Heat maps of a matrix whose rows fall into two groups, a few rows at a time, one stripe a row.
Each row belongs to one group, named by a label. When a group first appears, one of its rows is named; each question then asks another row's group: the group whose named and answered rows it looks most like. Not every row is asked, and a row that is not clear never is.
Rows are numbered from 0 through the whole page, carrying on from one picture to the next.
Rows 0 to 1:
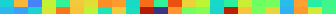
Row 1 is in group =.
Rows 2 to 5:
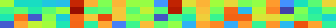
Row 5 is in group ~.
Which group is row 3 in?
=
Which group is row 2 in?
=
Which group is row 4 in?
=
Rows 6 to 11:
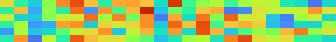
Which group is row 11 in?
=
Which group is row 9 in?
=
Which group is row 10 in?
~
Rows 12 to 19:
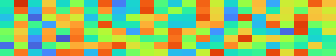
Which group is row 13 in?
~
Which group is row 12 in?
~
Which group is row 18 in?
=
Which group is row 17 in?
=
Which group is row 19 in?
~
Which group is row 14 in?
~
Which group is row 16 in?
=
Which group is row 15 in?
~
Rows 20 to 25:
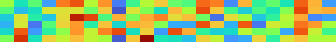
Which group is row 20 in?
~
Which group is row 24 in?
=
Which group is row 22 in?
=
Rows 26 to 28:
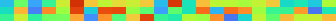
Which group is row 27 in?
=
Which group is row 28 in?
~
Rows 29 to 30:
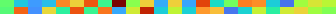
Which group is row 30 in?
~
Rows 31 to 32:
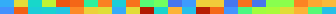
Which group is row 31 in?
~
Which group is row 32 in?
~
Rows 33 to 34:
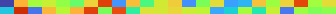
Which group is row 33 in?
~
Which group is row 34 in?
=
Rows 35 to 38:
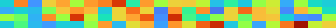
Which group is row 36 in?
=
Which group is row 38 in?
~
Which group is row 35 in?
=
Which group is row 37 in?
=
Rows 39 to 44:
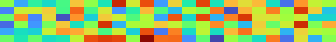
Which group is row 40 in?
~
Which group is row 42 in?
~
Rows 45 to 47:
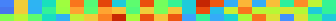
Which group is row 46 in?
=
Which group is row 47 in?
=
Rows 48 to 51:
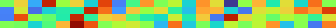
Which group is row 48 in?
~
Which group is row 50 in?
=
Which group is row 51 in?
=
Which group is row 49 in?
~
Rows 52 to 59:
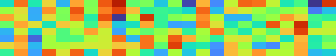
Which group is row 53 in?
=
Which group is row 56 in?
~
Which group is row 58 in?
=
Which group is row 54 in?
~
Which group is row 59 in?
=
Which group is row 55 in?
~
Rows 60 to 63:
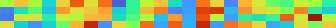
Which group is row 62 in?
~
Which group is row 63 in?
=
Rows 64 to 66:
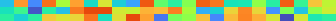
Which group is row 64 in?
~
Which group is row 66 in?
=
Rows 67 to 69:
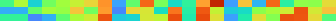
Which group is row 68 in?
~
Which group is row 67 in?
~
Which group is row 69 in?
~
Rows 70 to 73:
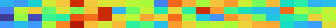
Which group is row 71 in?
~
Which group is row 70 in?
=
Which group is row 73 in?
=
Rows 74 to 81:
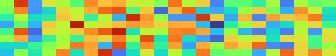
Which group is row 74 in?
=
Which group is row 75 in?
=
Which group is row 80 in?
=
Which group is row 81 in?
~
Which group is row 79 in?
=
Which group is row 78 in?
=
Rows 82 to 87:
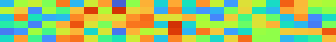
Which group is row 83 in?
=
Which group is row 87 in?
=
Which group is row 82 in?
~
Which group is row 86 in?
~
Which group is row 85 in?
=
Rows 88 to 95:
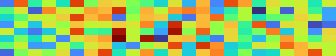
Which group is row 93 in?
=
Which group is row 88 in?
=
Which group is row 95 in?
~
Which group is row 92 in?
=
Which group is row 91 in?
=
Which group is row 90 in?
~
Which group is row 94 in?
~
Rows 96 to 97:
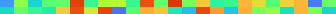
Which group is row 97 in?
~
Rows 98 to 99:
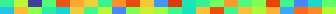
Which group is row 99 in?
~
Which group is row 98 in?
=
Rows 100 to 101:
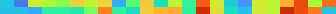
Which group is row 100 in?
~
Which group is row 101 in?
~
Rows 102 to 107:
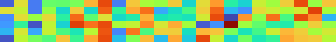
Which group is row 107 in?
~
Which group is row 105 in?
=
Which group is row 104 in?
~
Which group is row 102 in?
~
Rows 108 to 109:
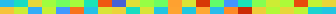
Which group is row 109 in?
=
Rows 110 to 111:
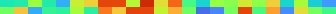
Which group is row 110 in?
=
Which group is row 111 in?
=
